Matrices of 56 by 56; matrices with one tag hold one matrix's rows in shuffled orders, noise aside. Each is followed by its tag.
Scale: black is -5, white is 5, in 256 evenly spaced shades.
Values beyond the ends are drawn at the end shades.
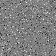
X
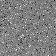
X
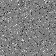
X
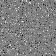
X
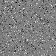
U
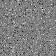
U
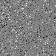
X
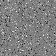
X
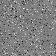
U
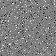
X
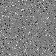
X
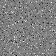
U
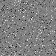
U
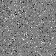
U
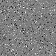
U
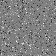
X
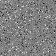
X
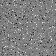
U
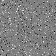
X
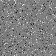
U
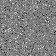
X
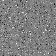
X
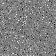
X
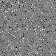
U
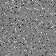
U
